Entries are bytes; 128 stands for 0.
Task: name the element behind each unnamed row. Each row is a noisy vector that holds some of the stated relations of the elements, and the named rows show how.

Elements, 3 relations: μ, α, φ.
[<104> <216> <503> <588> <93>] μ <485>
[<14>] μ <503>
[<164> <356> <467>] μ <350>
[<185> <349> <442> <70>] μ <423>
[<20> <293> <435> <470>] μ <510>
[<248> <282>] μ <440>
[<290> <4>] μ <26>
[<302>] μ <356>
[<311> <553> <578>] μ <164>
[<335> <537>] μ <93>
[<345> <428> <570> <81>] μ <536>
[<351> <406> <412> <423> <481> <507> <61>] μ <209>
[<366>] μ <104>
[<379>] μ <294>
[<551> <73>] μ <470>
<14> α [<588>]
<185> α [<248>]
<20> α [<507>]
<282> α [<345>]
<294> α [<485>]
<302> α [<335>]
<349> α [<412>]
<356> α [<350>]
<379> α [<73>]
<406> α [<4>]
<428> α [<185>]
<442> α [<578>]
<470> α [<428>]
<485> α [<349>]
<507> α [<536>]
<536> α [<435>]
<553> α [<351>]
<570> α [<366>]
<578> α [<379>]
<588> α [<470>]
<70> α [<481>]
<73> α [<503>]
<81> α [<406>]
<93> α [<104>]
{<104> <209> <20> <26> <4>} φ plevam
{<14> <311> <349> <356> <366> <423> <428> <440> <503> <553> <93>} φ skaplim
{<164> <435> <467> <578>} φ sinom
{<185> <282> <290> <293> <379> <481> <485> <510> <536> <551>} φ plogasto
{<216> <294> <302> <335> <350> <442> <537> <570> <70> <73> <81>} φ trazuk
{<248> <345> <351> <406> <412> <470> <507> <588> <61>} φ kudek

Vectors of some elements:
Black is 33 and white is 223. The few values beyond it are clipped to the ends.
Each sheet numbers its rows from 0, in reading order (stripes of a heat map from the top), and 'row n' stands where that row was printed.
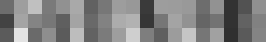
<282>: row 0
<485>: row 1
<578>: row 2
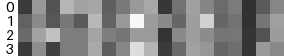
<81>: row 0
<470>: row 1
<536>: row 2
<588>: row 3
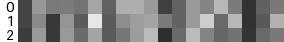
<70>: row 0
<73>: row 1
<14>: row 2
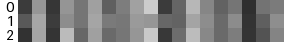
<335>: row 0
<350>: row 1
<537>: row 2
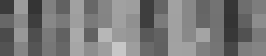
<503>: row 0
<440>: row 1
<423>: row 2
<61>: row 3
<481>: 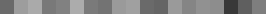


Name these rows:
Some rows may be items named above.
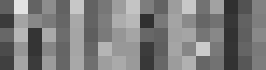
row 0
<578>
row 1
<485>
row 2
<302>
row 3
<349>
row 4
<294>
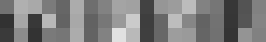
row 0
<379>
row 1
<537>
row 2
<588>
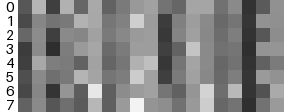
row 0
<302>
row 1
<345>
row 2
<440>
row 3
<104>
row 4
<485>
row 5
<345>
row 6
<73>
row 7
<470>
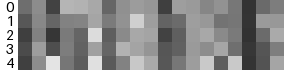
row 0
<428>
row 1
<248>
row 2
<20>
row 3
<423>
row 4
<551>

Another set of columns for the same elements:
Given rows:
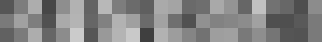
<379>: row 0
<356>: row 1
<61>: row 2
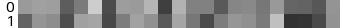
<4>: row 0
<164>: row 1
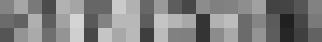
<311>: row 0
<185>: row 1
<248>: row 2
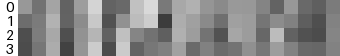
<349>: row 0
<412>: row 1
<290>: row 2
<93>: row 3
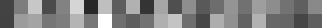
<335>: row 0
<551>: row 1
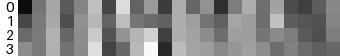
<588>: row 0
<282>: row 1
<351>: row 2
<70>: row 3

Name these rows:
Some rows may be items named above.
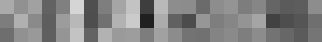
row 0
<209>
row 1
<302>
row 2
<440>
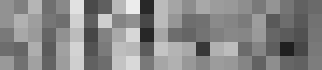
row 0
<442>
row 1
<20>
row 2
<350>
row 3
<185>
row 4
<349>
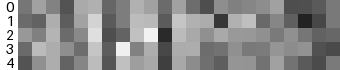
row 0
<356>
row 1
<185>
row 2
<442>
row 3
<73>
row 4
<345>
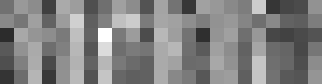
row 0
<578>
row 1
<423>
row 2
<470>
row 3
<435>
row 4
<379>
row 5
<485>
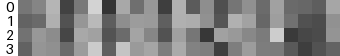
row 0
<104>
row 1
<481>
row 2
<578>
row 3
<428>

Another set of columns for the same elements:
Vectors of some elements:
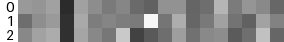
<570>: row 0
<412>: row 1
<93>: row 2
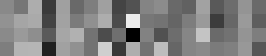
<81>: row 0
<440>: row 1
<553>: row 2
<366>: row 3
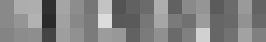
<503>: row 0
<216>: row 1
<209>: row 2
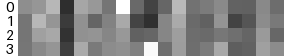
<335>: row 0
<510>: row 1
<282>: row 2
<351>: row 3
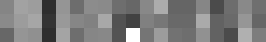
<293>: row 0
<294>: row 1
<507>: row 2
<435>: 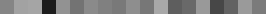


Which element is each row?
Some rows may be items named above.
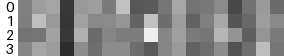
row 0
<485>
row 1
<345>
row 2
<349>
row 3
<20>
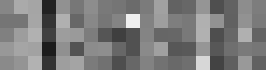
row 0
<435>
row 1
<349>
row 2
<356>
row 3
<73>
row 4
<350>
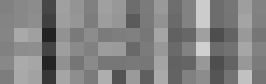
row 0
<209>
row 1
<209>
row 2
<435>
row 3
<209>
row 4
<435>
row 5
<588>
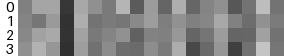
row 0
<588>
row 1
<423>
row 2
<428>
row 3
<470>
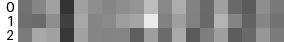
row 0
<481>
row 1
<185>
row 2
<248>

